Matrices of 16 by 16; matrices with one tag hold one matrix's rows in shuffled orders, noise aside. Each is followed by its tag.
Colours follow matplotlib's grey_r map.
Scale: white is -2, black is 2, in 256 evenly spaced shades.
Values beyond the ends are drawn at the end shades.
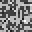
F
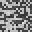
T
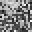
T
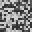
T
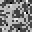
T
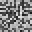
F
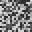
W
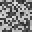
W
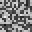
W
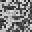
T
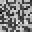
F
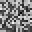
F
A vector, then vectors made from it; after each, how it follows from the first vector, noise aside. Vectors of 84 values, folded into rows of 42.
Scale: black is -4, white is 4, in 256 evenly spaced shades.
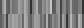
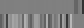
partly zeroed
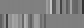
partly zeroed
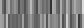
negated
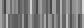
negated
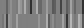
partly zeroed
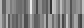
negated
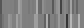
partly zeroed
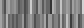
negated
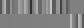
partly zeroed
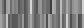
negated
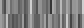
negated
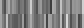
negated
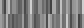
negated
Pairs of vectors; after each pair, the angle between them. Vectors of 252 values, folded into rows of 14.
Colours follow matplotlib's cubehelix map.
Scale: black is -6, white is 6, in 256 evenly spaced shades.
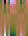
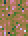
partly aligned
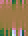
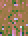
partly aligned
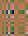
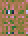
nearly parallel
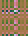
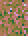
orthogonal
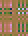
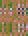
nearly opposite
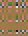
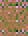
nearly parallel
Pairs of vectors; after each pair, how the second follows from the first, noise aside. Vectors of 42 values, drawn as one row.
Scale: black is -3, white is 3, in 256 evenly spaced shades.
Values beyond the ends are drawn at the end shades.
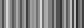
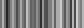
negated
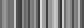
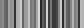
negated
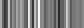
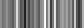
reversed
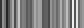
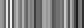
reversed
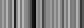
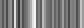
negated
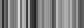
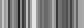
negated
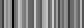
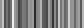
negated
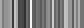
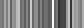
reversed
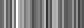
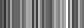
reversed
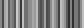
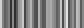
reversed
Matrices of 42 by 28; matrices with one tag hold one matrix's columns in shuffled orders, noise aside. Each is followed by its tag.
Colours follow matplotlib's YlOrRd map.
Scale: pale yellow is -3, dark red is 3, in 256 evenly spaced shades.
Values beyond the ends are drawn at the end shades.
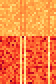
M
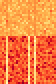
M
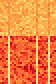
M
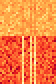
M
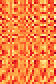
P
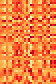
P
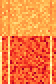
M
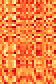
P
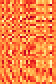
P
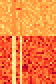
M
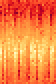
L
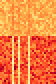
M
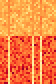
M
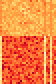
M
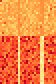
M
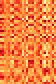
P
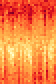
L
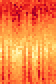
L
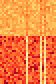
M
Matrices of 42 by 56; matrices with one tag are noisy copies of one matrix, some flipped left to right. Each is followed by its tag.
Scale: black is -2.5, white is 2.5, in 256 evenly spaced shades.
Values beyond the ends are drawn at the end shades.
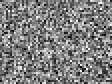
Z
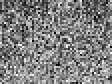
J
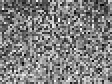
J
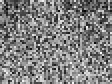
J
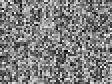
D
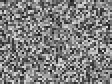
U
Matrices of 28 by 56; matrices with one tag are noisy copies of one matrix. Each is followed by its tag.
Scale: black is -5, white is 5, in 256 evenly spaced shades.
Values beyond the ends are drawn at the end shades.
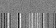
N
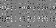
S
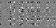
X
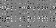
S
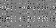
S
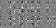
X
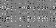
S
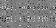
S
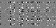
X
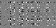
X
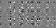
X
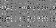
S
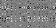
S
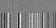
N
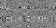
S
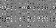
S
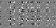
X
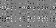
S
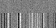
N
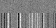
N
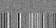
N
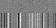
N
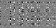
X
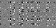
X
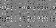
S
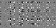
X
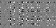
X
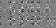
X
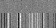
N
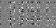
X
